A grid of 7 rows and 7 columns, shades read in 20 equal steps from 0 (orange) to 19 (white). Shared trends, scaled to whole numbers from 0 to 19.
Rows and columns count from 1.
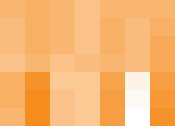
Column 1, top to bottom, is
7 8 8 9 6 6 7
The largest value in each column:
9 7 10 10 7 19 7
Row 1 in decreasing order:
9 7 7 7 7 7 6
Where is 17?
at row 5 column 6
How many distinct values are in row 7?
7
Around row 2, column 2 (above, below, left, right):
6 6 8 7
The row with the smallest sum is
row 6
